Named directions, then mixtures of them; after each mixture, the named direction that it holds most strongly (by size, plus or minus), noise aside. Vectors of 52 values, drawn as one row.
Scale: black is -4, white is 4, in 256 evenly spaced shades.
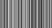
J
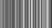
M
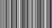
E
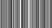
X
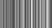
M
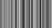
M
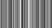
X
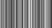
M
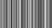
E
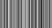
J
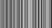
M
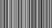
J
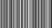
X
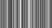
X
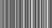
M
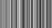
E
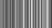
M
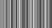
E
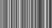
E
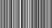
X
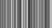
E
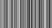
E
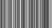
M
